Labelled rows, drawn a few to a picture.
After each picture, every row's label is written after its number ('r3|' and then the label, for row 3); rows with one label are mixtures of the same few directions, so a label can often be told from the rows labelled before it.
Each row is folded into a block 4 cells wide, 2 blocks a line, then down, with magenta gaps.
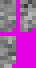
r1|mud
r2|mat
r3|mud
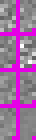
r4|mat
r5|mat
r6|mud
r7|mat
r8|mat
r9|mud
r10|mat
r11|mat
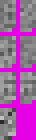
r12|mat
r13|mud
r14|mat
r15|mat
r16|mat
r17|mat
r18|mud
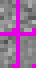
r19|mat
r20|mud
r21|mat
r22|mat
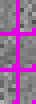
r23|mud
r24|mud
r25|mat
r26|mat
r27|mud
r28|mat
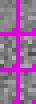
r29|mat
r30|mud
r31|mud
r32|mud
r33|mat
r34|mud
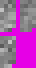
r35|mat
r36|mat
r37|mud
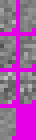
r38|mud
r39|mat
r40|mat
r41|mat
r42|mat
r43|mat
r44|mud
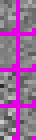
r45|mud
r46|mat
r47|mud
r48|mud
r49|mud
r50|mat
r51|mud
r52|mud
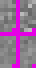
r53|mat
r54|mud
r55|mud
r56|mat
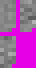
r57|mat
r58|mud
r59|mud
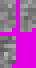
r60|mud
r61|mat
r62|mat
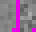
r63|mat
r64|mat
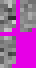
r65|mud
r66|mat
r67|mud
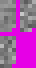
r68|mat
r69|mud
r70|mud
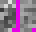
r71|mat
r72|mat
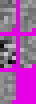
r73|mat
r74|mat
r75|mat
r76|mud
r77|mat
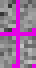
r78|mud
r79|mat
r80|mat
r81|mat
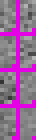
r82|mud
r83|mat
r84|mud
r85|mud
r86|mat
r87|mud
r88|mat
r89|mud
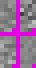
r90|mud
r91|mud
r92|mat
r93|mud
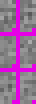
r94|mat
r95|mat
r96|mud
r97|mud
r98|mat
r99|mat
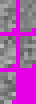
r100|mat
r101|mud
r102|mat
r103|mat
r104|mud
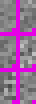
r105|mud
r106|mat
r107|mat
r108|mat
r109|mat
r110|mud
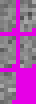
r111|mat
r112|mat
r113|mud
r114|mud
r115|mud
